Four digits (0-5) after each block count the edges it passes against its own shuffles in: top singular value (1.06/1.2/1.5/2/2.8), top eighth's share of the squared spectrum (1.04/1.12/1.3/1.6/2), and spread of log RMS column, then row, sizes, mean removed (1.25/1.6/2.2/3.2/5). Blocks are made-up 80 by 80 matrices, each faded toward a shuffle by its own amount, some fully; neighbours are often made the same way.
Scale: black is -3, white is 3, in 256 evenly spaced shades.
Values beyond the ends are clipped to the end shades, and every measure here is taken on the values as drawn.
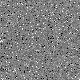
2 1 0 0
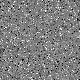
0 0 0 0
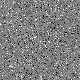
0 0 0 0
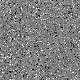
2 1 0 0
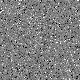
1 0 0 0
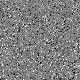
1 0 0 0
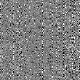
4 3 3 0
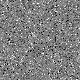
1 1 0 0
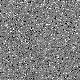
1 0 0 0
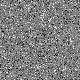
0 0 0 0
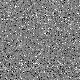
0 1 0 1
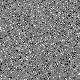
0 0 0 0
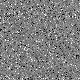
0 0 0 0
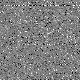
2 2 0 2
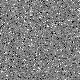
0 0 0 0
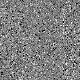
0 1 2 0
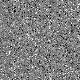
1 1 2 0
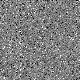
1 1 1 0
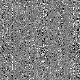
1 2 4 0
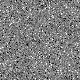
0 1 1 0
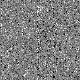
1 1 2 0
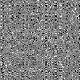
4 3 2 2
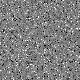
3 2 1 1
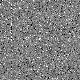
1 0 1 0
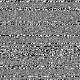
2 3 0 4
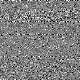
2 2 0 3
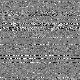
2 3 0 4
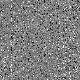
1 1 2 0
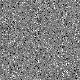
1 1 2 0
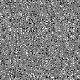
4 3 2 2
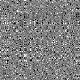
4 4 2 2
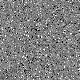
2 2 0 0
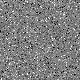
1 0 0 0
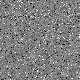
2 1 0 0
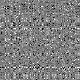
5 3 2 2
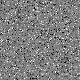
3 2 0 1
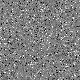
1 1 0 0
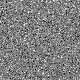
0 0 0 0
